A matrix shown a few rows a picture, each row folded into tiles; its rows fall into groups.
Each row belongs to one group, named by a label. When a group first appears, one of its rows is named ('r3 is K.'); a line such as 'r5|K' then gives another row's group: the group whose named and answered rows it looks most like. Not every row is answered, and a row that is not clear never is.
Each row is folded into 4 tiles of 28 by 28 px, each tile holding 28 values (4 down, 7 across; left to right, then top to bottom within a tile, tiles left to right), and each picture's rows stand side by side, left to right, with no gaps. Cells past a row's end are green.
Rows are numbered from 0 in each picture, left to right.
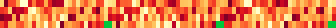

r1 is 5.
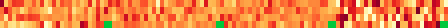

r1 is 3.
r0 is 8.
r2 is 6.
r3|5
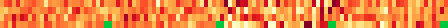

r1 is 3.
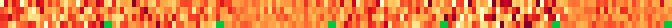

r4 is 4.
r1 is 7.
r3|3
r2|3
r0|5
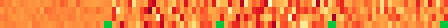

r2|3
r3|3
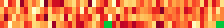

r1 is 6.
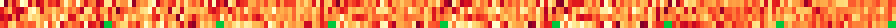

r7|7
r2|8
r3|8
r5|8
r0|5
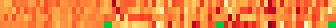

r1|8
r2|6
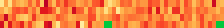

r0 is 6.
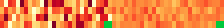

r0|4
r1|7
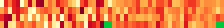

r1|6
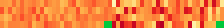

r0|7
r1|6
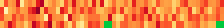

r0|3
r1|7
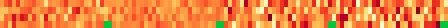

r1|7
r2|4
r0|3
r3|5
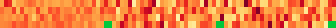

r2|7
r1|3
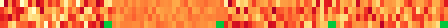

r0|5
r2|6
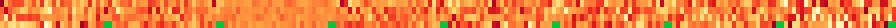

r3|6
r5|3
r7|5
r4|6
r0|8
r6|5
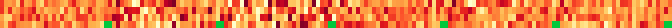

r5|8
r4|5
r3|6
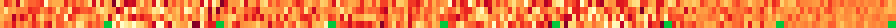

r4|5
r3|6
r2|7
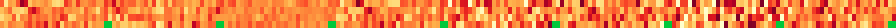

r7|3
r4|5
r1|8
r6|4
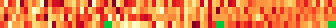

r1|8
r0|4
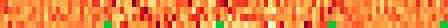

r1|7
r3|3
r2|8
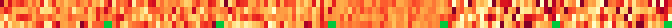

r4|4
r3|6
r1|5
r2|8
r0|8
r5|4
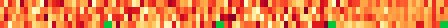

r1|5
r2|5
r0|4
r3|8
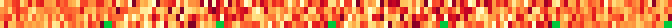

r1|4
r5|3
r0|5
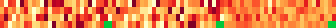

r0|4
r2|3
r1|4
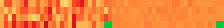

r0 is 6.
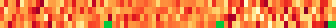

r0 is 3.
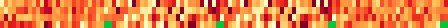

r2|4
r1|4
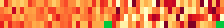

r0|6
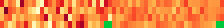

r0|4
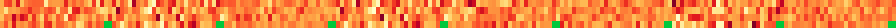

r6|8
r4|7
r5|6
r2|3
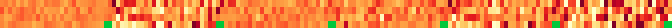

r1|8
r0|7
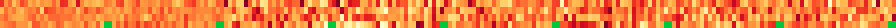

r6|5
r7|3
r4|7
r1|6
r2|7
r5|6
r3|8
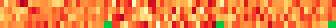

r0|7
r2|7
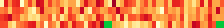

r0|5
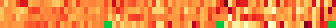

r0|7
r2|8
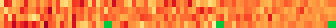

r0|6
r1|7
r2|3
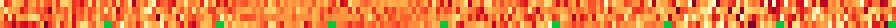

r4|7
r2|8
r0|6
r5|3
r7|5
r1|4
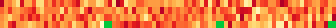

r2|5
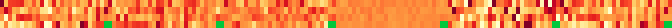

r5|8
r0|8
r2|7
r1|6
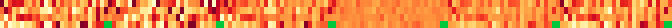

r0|8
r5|8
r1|4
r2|8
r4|8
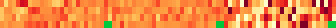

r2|4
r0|7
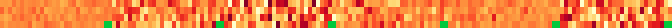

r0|7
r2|4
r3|7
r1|5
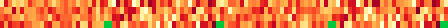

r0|6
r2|3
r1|5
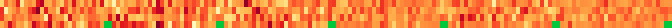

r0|3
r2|7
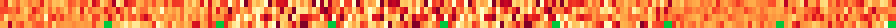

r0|3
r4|4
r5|8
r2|4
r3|4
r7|7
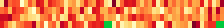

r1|8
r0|5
